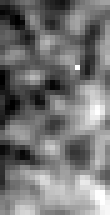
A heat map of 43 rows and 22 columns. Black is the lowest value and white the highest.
Slope: up to the bottom right. Mirror symmetry: none. Ninth with the highest average: bottom right. Lone odd cells: 1, higher than its neighbours. Grain: blotchy.
